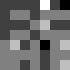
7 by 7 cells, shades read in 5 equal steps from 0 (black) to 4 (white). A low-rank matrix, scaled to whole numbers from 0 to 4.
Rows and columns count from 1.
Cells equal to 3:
4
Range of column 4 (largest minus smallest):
1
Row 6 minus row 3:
1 1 1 0 -2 1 1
